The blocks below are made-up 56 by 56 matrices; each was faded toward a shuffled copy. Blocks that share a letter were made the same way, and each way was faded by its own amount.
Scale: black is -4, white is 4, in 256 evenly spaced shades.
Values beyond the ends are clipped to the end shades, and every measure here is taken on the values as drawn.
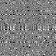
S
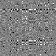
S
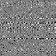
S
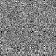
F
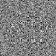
F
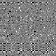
S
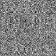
F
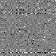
S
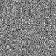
F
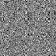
F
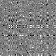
S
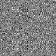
F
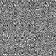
F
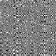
S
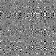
S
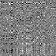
S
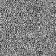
F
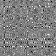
S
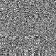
F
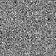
F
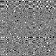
S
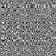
S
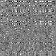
S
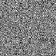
F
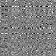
S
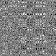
S
